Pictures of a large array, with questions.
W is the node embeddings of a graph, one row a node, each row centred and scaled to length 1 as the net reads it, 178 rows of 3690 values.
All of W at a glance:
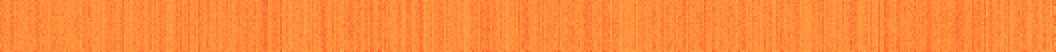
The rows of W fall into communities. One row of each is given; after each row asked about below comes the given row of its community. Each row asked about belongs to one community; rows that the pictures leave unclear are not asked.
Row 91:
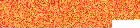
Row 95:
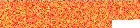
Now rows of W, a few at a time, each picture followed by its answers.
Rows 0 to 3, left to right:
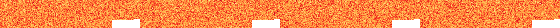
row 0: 95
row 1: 91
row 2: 91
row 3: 91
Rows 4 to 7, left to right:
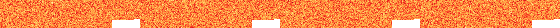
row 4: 95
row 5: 91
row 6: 91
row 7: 95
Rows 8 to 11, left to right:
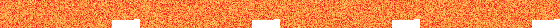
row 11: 91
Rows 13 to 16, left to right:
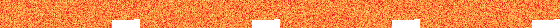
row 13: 91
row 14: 91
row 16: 95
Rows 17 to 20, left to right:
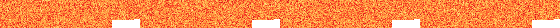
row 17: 91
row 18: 95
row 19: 91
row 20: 95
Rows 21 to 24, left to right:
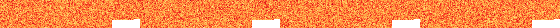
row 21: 95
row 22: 91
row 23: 91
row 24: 95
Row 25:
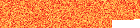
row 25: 91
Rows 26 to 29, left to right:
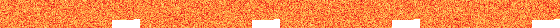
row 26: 95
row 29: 91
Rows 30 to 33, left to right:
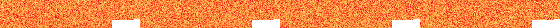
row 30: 95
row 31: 95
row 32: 91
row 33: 95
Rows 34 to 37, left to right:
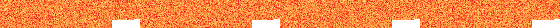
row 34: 95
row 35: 95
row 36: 91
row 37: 91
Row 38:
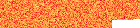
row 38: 95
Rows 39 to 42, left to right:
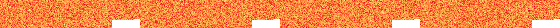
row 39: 91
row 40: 95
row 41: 91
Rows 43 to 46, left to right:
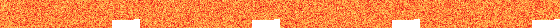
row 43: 95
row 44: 91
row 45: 95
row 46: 95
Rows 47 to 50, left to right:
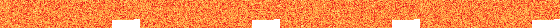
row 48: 95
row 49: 91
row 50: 95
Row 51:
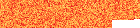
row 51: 95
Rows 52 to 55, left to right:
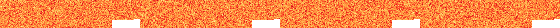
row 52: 95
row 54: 95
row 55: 91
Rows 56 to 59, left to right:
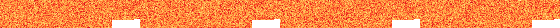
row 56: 91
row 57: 95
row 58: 91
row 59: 91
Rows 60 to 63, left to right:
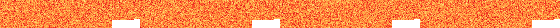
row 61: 91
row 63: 91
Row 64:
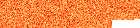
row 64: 91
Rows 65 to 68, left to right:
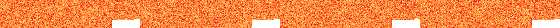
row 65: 95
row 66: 91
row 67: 91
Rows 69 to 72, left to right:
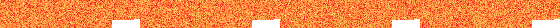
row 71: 91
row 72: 91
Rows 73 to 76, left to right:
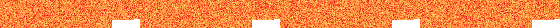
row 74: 91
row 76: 91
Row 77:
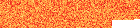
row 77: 91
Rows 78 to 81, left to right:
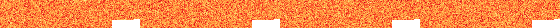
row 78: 95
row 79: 95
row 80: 91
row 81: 91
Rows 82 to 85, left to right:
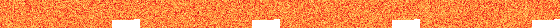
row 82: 95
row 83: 95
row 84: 91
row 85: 91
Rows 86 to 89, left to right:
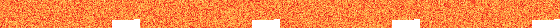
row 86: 91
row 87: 95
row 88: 91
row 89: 91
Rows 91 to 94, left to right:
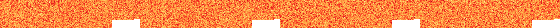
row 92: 91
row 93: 95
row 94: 91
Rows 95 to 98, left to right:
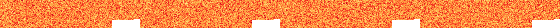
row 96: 95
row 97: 95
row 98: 91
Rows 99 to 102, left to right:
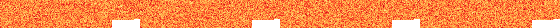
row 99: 91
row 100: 91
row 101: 91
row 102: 95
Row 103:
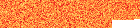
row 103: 91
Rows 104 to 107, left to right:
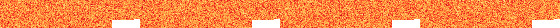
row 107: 95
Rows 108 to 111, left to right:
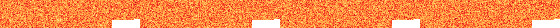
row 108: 91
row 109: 91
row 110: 95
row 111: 91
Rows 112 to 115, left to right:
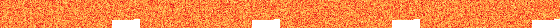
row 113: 91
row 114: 95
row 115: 91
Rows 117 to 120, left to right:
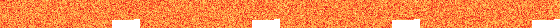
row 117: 91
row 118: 91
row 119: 95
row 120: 95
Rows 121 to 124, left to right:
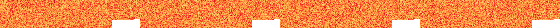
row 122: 91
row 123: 95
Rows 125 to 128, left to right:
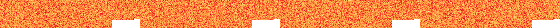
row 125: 91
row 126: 95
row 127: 91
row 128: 95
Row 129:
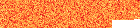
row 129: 95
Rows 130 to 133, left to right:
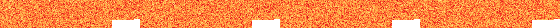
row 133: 95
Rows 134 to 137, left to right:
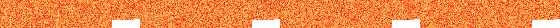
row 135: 91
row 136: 91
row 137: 95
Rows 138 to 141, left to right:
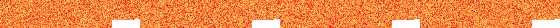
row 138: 91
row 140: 95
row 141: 91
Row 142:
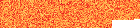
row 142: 91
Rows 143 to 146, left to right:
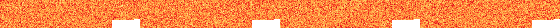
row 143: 91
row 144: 95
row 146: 95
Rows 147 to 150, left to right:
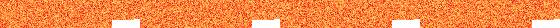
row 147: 91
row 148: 95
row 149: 95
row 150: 95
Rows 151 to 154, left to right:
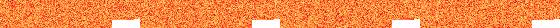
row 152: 95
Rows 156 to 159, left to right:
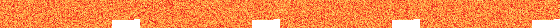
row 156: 91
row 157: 95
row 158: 95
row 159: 95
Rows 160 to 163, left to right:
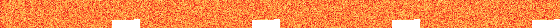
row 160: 91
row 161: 95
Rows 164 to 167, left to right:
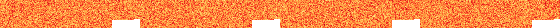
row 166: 95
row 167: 91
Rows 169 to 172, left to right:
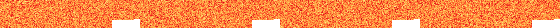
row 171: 95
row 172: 91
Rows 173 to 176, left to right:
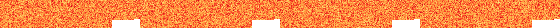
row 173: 91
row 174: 95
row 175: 91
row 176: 91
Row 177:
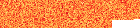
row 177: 91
